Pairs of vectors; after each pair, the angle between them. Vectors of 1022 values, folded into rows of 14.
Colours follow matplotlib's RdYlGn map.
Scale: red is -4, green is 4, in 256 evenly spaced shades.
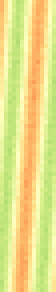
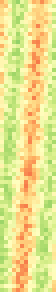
nearly parallel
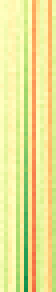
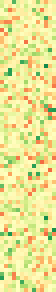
orthogonal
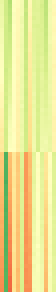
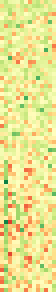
partly aligned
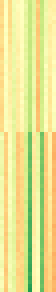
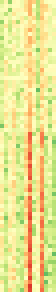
nearly opposite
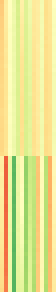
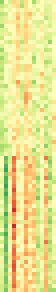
nearly opposite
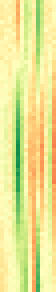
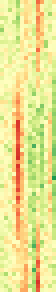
nearly opposite
